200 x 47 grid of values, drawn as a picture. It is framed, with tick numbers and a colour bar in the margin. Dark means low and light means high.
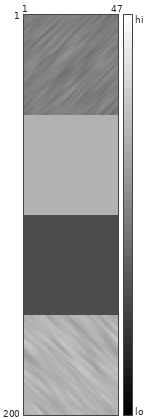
The table splits into 4 rows of 1 panel. Panel 1,1: middling, slanting up to the right, faint in contrast. Panel 2,1: high, flat. Panel 3,1: low, flat. Panel 4,1: high, slanting down to the right, faint in contrast.
